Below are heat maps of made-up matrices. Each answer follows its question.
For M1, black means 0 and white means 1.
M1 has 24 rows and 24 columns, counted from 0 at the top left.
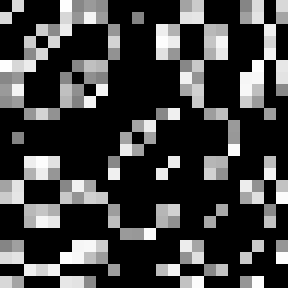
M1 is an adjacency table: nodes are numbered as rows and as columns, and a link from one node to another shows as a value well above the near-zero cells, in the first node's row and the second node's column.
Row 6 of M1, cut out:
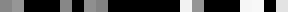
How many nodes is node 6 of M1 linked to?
10
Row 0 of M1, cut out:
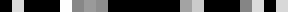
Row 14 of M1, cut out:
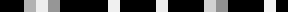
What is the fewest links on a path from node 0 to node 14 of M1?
3
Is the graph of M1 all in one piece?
yes
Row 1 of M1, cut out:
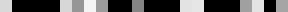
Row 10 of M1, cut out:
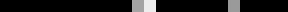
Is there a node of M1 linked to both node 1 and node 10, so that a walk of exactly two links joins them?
yes
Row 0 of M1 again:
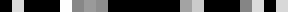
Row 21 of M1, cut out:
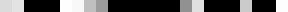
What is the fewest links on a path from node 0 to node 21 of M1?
1
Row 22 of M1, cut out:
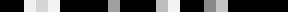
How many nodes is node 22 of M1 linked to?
8
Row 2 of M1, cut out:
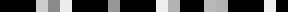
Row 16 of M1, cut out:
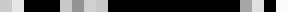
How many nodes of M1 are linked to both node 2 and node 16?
1
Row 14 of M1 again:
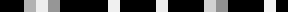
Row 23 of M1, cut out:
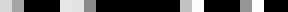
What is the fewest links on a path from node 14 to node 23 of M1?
3
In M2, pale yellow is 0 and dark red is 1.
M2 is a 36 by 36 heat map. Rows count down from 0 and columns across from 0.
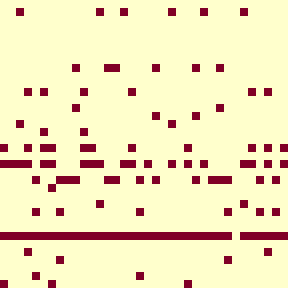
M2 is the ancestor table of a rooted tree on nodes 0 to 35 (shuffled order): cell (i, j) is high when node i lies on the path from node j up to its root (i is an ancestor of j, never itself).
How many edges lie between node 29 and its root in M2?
0
